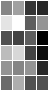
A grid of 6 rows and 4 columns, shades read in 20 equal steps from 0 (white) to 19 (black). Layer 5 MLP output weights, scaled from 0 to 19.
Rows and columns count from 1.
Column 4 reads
16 8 19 18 16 13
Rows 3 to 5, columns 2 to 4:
14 12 19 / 3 14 18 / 9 8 16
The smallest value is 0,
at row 2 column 2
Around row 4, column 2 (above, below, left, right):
14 9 5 14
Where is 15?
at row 1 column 3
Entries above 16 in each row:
0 0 1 1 0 0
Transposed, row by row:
9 2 13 5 8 11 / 7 0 14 3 9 6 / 15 12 12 14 8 13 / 16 8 19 18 16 13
